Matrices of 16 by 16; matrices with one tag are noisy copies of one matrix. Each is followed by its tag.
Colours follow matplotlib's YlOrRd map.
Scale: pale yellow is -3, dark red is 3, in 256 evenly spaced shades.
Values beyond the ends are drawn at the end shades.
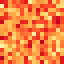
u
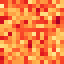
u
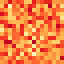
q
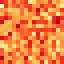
u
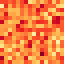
u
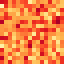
u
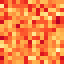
u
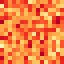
u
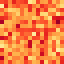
u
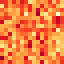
u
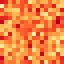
u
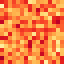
u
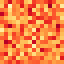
q
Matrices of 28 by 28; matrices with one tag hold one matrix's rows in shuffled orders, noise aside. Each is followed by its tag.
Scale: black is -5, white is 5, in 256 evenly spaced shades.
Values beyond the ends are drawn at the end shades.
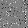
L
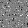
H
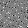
H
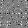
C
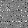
C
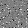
H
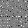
C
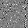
L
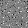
H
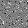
H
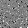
H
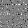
C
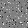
H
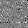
C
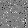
L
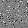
H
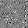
L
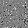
L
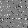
C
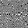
C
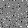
H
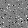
H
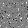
H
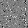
L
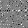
C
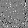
L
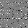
C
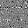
C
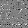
C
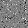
L
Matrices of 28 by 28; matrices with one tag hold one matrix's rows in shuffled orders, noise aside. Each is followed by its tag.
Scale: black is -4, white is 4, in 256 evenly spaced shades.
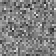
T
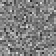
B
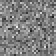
T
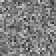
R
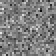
R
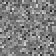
R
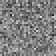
T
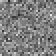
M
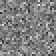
R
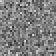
B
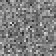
B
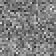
M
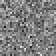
B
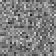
T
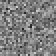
B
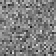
T
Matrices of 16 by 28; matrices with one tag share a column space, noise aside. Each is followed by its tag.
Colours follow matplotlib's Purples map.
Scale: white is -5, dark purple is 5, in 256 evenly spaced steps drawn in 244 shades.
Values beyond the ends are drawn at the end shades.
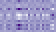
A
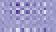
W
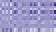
W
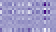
W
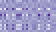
A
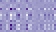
A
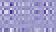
W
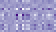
A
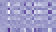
W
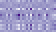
A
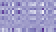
W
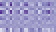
W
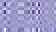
W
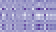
A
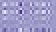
W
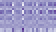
W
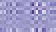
W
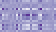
A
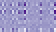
W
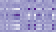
A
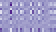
W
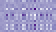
A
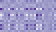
A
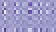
W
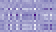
A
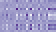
A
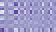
W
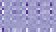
W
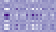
A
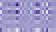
W
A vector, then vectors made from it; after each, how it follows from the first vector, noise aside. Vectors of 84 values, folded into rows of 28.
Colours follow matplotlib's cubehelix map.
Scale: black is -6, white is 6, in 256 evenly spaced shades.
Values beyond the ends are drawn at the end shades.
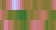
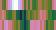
scaled up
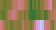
reversed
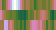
scaled up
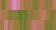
shrunk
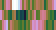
scaled up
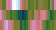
scaled up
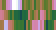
scaled up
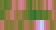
reversed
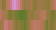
shrunk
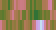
reversed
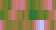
reversed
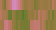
shrunk
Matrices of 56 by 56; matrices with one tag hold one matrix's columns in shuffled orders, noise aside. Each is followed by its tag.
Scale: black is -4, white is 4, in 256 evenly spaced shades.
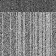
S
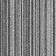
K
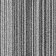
K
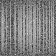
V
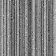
K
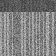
S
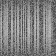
V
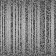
V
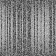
V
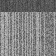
S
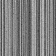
K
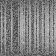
V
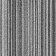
K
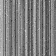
K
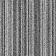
K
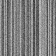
K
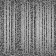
V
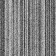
K
